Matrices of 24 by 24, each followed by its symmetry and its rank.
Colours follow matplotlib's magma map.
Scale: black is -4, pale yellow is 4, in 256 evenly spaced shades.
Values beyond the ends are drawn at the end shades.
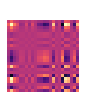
symmetric, rank one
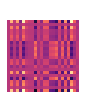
neither, rank one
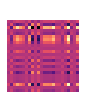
neither, rank one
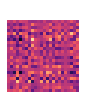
neither, rank three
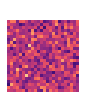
neither, full rank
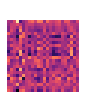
neither, rank three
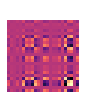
symmetric, rank one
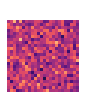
neither, full rank
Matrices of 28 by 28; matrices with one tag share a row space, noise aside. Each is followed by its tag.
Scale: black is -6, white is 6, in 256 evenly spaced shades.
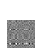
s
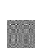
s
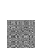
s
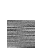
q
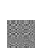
s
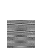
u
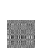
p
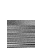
q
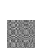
s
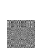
p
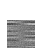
q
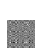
s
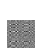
s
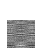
u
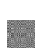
p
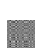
s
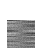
q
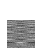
u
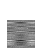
u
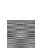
u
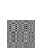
s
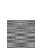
u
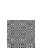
p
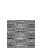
u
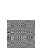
p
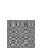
s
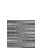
q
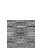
u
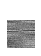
q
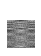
u
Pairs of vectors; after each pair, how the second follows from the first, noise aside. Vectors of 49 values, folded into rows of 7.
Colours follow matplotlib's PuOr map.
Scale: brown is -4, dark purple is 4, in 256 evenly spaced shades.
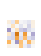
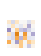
copied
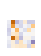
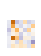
copied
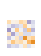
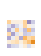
copied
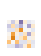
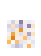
copied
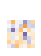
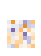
copied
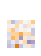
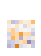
copied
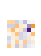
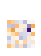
copied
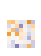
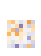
copied
